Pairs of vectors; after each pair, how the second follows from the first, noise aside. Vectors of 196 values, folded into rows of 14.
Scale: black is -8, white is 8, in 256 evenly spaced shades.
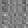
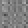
negated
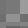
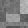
scaled up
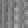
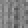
negated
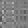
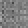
negated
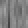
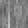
negated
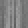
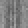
negated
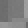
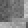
scaled up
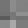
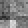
scaled up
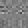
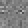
negated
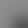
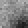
scaled up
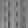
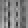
scaled up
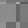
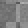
negated
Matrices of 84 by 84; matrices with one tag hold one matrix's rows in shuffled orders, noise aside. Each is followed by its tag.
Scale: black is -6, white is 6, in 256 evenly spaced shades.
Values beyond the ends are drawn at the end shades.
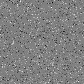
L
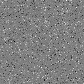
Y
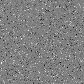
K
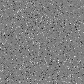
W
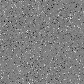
W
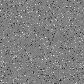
K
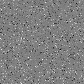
K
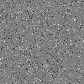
W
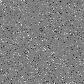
K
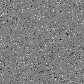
K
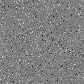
W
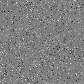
W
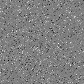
W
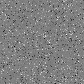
Y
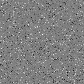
K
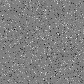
Y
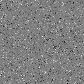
K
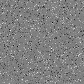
L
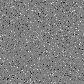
L
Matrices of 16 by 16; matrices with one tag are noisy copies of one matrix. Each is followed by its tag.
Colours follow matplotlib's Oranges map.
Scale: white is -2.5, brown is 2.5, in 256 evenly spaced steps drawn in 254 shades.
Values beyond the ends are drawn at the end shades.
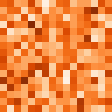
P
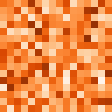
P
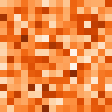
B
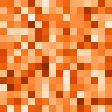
P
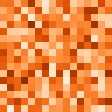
P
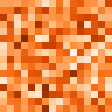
B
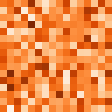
P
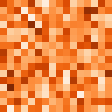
P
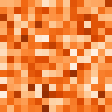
B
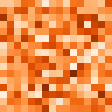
B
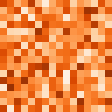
P
